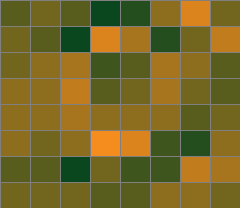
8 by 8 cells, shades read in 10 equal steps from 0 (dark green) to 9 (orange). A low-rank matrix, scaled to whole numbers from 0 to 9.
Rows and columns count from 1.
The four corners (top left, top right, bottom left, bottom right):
3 4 4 4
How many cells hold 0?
3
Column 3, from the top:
3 0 6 7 6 5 0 4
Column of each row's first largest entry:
7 4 3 3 3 4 7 6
